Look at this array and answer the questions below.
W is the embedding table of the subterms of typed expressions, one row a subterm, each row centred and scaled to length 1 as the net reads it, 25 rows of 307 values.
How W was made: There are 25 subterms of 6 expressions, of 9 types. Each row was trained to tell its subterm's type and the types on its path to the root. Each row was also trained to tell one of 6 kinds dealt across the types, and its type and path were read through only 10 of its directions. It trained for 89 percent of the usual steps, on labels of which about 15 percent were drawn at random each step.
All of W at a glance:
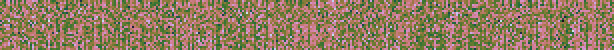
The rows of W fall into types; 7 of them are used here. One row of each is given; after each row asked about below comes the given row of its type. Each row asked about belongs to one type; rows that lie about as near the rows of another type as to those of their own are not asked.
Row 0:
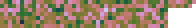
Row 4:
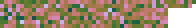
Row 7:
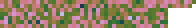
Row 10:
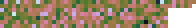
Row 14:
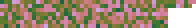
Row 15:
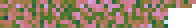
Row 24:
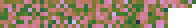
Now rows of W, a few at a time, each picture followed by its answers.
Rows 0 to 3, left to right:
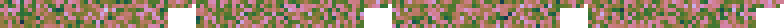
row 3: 15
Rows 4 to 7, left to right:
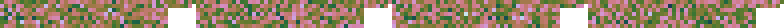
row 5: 0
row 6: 10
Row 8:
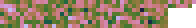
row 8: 7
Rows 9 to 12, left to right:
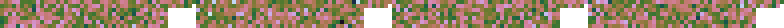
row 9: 4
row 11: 15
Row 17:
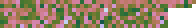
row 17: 4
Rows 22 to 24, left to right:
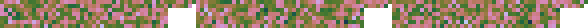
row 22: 4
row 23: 7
